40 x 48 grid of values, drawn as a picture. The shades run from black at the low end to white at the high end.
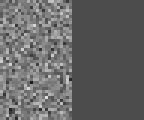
The table splits into one row of 2 panels. Panel 1,1: middling, fine-grained, strong in contrast. Panel 1,2: low, flat.
